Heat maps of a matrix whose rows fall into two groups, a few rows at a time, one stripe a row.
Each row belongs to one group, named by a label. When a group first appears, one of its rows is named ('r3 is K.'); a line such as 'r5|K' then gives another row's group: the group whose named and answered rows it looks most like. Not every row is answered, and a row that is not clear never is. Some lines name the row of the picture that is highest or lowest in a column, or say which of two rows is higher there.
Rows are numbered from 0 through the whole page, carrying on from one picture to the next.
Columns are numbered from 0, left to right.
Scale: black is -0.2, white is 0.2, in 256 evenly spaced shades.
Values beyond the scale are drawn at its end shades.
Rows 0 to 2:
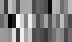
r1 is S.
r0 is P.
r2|P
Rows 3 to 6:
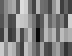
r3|P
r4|S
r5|S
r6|P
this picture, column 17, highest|4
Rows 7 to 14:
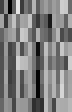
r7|S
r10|S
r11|S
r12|S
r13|S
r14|S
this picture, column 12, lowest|8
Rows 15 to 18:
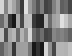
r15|P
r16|S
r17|P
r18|S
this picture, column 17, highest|18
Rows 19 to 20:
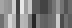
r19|P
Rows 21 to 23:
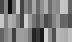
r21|S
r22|P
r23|S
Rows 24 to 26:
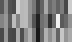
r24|S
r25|P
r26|S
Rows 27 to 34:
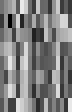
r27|P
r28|S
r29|S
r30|P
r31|P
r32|P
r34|S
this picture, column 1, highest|30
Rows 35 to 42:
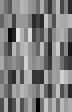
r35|P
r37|S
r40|S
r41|P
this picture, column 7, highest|37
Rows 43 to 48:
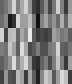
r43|P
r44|S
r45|P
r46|P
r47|P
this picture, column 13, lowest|48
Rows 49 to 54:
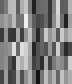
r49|P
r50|P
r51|S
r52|P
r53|S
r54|S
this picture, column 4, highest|53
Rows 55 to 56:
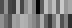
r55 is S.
